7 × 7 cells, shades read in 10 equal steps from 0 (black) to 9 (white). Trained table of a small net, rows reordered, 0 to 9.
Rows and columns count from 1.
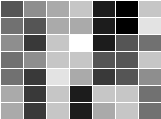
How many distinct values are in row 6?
5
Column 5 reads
1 1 1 3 2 7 6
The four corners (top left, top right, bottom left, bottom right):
3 7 6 4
